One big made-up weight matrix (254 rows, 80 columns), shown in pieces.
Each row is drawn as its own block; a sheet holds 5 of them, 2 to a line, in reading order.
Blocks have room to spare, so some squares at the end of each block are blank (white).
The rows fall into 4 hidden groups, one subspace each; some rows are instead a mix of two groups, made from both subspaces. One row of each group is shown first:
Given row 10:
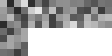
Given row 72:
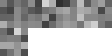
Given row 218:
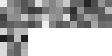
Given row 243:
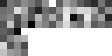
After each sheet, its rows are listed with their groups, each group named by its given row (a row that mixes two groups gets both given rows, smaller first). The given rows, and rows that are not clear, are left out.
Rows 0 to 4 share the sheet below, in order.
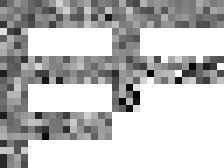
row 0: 243
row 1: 10
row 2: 218
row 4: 218
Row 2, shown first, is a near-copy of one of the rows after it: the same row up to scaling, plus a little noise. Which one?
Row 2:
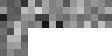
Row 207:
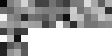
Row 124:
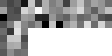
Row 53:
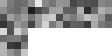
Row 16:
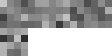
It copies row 124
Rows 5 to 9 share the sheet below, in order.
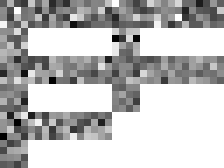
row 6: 218
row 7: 72
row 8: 72
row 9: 10
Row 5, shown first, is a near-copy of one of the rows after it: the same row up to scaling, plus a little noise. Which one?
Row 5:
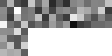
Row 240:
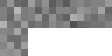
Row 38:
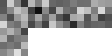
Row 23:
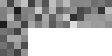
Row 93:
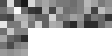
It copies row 240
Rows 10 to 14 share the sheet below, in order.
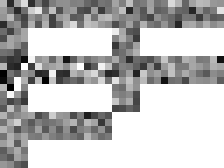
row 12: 218
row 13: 72
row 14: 243
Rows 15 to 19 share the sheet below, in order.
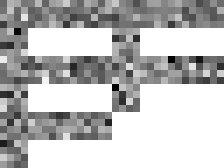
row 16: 218
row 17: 218
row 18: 243
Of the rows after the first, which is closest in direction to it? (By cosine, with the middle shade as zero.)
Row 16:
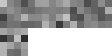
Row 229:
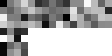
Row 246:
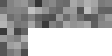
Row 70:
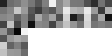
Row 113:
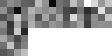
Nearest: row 70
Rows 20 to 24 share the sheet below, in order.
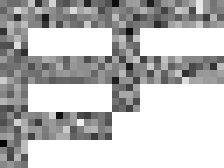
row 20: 218 and 243
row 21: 218 and 243
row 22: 72
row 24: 243
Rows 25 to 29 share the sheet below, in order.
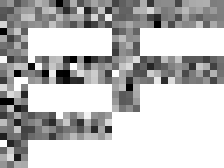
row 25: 243
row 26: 218
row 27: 218 and 243
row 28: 218 and 243
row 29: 243
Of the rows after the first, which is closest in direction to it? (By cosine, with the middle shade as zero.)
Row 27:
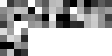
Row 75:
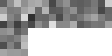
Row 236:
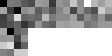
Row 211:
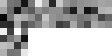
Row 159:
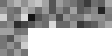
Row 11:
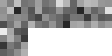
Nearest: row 11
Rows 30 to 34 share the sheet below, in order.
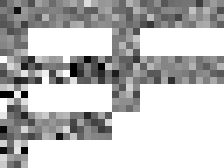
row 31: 10
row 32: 218
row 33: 218
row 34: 218
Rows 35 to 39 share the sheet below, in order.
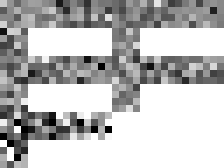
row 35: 243
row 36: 72
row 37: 72
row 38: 10
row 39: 243
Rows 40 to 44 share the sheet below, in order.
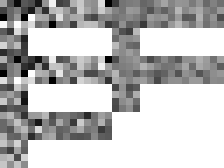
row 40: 72
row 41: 243
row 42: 72
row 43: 218
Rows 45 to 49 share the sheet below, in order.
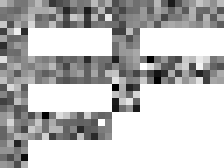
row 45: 243
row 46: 72 and 243
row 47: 243
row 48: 218
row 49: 72
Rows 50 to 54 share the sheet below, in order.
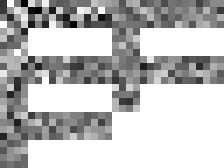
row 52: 218
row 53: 218
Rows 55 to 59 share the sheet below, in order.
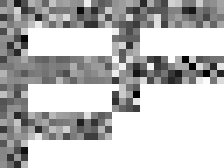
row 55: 10
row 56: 218 and 243
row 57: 218
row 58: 243
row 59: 10
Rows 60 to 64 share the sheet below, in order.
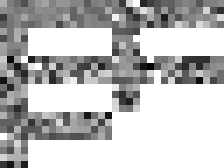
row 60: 218
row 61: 10 and 218
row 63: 218
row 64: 72
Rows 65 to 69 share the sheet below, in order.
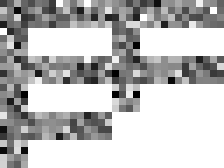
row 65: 243
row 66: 72
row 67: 10
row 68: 218
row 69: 218
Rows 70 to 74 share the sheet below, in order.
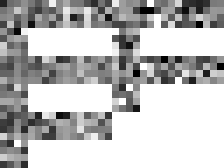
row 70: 243
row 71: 218
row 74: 72
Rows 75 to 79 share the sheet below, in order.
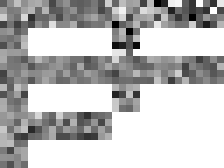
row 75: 72
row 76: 72
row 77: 218
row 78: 218
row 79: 72
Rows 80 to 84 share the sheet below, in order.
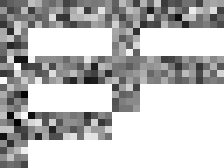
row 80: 218
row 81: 10
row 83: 243
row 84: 10
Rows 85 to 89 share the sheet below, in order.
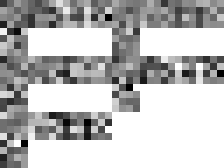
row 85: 243
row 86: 243
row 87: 218
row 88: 243
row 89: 243
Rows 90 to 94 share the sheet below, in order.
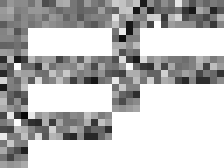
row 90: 72
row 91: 218
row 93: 10
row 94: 10
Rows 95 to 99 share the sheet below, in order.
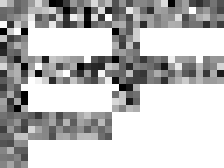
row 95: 243
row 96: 243
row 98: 243
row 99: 72
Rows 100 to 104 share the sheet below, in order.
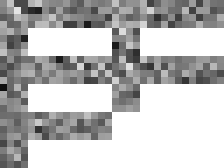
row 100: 10 and 218
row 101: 218 and 243
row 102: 243
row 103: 10
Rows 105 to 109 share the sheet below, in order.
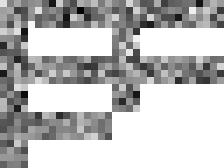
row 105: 243
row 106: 10
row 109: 72
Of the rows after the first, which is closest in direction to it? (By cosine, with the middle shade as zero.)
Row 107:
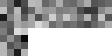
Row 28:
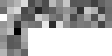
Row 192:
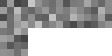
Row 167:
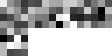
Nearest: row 192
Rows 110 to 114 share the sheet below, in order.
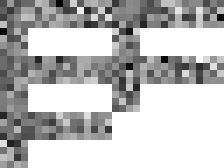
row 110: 243
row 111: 243
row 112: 72
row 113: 243
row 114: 243
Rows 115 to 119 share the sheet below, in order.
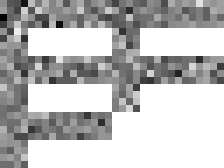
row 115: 218
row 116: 243
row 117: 72 and 243
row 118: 10
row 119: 72
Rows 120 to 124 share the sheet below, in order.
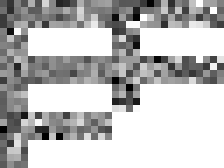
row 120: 72 and 218
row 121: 72
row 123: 72
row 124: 218
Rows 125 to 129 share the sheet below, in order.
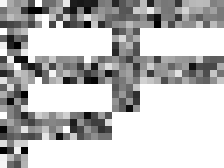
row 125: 218
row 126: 218
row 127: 10
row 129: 218
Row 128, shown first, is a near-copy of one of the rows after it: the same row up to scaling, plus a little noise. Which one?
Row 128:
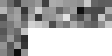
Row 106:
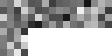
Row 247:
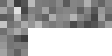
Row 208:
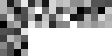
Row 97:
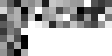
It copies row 97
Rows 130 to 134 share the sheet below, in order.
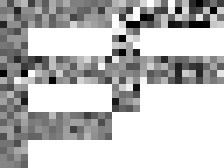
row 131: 72
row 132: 72
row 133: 243
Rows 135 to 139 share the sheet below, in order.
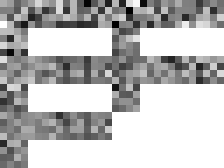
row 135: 72
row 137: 243
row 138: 243
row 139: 243
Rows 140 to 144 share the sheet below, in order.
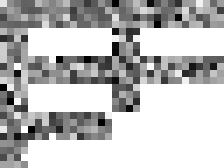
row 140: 218
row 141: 218
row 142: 243
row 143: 10
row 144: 72
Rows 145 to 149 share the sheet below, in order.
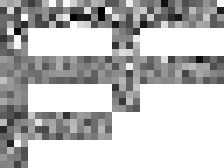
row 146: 10 and 72
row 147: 72
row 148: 243
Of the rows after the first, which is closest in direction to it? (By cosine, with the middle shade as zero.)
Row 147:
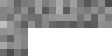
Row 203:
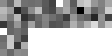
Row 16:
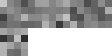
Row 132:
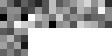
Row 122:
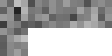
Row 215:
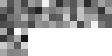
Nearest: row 16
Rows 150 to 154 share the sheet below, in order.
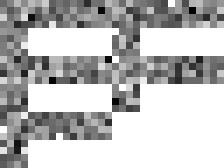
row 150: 72
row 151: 243
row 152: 72
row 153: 243
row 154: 218
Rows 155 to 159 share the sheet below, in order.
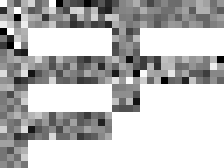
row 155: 243
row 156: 218
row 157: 72
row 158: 72
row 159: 72
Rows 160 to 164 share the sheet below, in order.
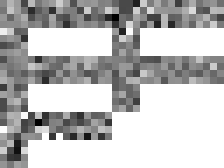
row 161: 218
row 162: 218
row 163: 72
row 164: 218
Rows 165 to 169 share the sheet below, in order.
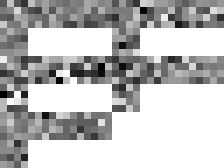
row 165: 10
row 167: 218
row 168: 72 and 243
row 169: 72
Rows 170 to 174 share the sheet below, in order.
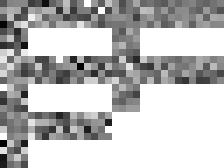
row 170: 72
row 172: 243
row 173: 10
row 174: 218 and 243
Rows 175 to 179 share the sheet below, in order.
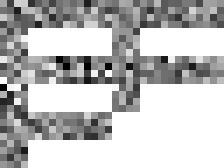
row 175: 10
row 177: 243
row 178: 243
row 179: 10
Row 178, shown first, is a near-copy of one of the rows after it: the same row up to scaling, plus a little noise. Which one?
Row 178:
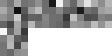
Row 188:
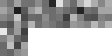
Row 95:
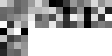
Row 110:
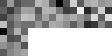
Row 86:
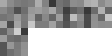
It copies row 188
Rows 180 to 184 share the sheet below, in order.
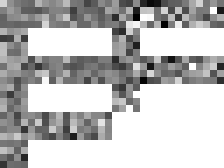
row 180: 218
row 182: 218
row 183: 10 and 243
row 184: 72 and 218
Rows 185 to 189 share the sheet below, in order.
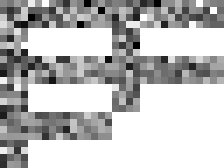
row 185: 72
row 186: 72
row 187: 72
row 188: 243
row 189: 218
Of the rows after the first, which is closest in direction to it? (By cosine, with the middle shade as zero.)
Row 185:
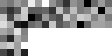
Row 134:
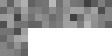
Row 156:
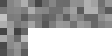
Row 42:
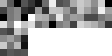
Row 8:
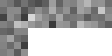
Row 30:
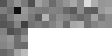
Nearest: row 134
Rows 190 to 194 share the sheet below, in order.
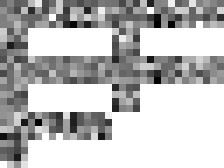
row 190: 72 and 218
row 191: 218 and 243
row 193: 218
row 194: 72 and 218
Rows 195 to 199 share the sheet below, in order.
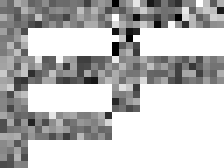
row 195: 10
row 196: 218
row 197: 72
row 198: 243
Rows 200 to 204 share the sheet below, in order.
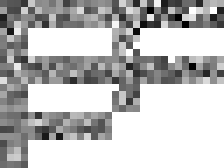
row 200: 218
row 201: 10
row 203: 243
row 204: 218
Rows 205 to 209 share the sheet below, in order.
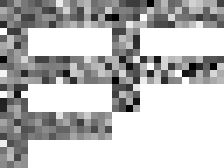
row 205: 243
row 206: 72 and 218
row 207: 218
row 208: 10
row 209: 243
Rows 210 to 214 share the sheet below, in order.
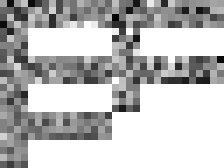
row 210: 10 and 72
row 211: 218 and 243
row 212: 10
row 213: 72
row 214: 72
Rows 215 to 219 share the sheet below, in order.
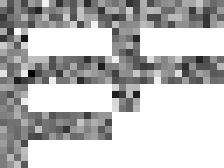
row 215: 72 and 218
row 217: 72
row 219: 10
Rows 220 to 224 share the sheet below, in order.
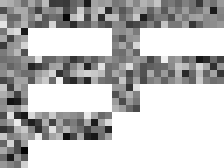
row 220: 10 and 243
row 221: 72
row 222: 218
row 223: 243
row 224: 10
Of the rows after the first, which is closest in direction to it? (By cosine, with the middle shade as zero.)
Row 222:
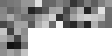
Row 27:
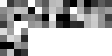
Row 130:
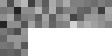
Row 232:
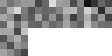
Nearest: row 27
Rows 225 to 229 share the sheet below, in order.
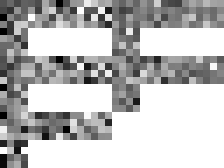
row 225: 72 and 243
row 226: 72 and 243
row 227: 243
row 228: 72
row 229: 218
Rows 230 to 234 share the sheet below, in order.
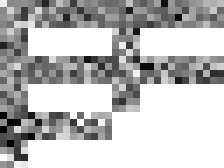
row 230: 72 and 243
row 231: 10 and 243
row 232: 243
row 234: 243
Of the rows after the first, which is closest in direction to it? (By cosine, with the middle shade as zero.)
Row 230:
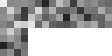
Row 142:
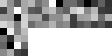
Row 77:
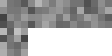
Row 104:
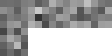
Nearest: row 104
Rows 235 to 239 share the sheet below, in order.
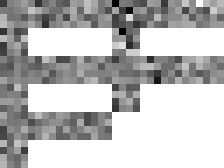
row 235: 218
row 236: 243
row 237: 72
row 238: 218
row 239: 218
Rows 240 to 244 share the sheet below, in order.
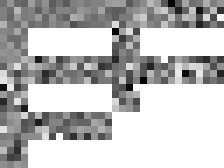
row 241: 243
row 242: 218 and 243
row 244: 218
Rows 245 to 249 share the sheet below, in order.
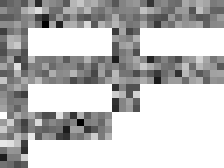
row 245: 218
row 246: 218
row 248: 218
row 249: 243
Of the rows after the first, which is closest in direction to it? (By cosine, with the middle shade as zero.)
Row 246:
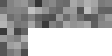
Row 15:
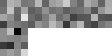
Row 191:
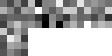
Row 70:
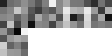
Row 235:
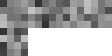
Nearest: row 235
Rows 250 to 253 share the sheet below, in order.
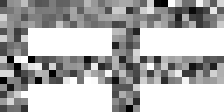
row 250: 218
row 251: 72 and 243
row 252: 10
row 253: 10
